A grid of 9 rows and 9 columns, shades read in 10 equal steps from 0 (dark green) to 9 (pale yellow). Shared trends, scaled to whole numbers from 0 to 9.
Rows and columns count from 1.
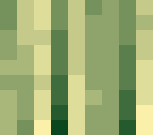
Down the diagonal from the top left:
4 7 7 3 7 5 5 2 9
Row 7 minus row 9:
0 1 -1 2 0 1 0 1 -1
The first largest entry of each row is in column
3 3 2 3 3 5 3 9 3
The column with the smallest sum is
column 4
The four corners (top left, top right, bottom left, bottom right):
4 7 6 9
